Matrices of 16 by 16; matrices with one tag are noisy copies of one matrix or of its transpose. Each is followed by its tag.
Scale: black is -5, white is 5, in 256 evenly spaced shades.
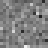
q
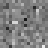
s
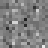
s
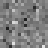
s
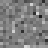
q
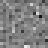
q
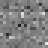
s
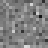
q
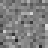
q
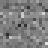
s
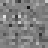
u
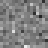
q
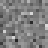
q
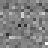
s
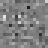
u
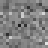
s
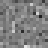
q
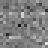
s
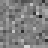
q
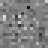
u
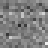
s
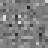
u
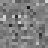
u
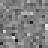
q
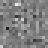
u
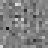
u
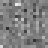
u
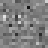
u
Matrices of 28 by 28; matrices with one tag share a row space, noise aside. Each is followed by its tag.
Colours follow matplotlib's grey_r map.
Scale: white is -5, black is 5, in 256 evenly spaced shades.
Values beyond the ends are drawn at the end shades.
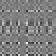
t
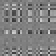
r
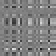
r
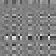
r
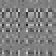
t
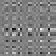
r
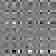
r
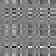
r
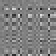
r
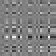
r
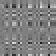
r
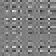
r
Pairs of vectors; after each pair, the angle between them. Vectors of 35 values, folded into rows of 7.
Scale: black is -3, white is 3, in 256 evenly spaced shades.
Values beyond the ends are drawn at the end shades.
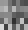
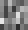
partly opposed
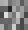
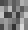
nearly opposite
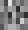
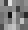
nearly parallel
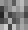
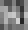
partly opposed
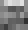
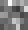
partly aligned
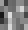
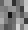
partly opposed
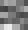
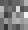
partly opposed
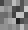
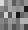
partly opposed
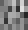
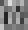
partly aligned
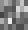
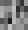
nearly opposite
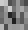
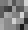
partly opposed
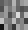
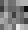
partly aligned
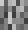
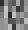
nearly opposite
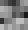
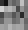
partly aligned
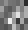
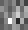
nearly parallel
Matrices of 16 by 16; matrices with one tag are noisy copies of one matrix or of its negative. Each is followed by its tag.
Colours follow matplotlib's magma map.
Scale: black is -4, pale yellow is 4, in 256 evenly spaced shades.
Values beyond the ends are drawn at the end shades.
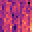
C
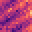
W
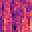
C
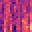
C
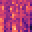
C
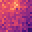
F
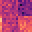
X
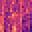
C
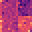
X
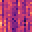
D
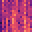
D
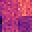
X
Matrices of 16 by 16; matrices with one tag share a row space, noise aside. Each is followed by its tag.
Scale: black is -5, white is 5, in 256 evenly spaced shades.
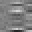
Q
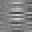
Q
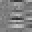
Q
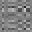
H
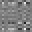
H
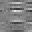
Q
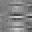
Q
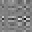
H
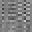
H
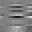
Q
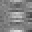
Q
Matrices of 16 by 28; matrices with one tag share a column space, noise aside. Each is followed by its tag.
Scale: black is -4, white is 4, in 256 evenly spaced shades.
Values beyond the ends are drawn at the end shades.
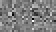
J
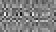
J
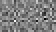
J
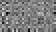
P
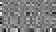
P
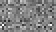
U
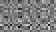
U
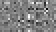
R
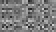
U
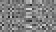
U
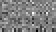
P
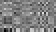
P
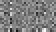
P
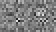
J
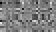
R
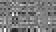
P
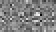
J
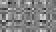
R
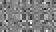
R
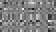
R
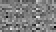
U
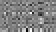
P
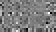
P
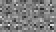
U
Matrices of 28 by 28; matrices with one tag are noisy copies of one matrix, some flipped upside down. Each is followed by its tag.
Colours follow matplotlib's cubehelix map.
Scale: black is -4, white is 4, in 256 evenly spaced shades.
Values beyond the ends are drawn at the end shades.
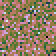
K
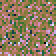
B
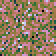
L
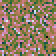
K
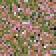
L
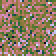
B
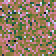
B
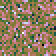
L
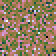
K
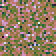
K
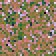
B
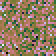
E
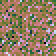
B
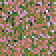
B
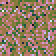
E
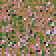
B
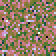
K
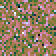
L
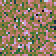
L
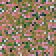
E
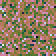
E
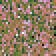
L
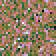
L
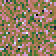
L
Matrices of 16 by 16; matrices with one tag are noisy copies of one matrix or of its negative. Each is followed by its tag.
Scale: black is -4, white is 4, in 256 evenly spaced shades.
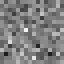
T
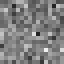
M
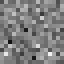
T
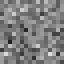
T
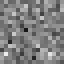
T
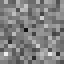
T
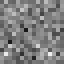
T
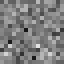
T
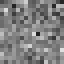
M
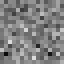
T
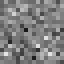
T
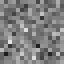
T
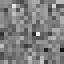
M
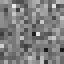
M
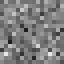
T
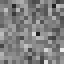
M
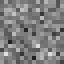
T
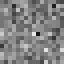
M
